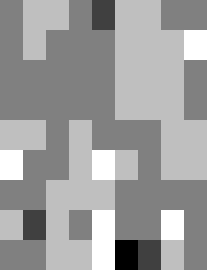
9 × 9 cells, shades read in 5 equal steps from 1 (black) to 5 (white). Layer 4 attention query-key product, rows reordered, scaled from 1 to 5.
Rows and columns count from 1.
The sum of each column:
31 29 31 31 33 30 30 35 31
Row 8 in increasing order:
2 3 3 3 3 4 4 5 5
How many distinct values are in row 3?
2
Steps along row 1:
up same down down up same down same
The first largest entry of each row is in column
2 9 6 6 1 1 3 5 5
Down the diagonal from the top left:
3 4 3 3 3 4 3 5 3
